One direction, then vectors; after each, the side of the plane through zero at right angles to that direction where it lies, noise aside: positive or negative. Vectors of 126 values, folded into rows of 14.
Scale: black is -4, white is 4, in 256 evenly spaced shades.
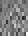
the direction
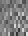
positive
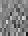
negative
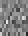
negative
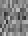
positive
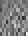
positive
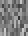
positive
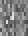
negative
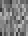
positive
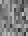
positive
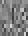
negative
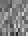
positive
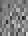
positive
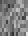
positive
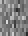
negative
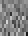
negative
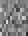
negative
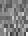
positive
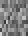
negative
